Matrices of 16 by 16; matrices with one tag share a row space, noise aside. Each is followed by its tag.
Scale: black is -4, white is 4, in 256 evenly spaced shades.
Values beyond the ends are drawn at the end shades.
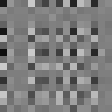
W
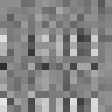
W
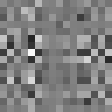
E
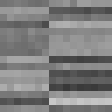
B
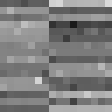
B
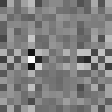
E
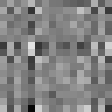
E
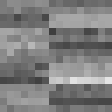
B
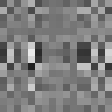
E
